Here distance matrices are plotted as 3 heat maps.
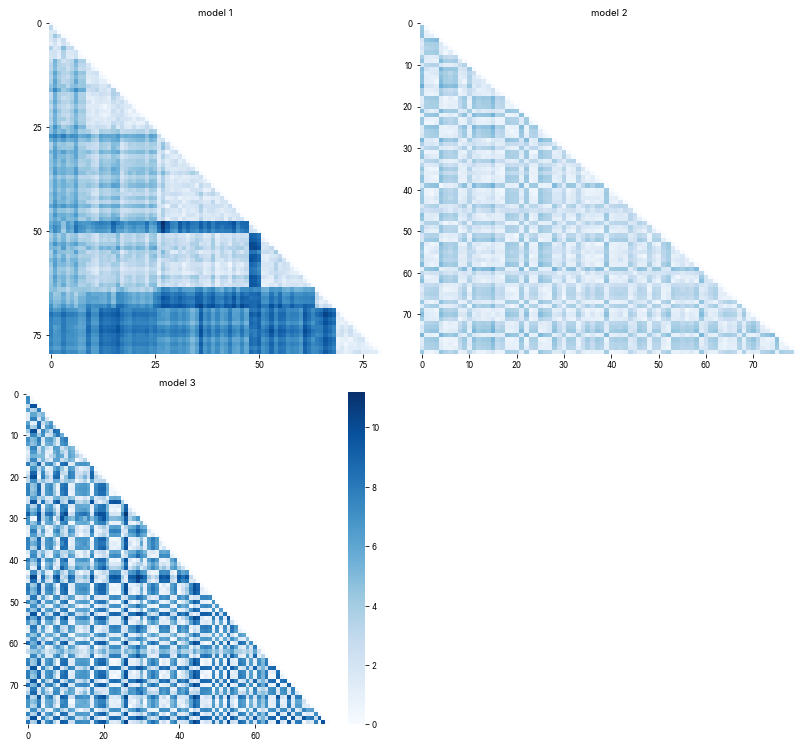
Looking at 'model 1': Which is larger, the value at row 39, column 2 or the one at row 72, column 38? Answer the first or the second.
the second
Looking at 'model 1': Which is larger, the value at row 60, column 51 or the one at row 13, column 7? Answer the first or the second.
the second
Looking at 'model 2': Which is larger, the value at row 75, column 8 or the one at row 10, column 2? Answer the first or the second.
the second
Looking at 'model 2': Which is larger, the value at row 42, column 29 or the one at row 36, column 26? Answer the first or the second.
the second
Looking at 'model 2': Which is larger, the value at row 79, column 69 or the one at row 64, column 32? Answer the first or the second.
the second
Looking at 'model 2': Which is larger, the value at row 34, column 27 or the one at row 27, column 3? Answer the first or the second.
the second
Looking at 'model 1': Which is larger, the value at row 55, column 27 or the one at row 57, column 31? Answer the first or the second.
the first
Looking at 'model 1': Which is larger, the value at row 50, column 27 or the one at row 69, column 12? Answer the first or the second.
the first
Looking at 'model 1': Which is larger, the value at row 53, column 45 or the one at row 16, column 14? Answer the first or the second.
the first
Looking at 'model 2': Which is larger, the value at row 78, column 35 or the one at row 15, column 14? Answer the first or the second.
the first
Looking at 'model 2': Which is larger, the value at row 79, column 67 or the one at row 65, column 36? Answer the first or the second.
the second
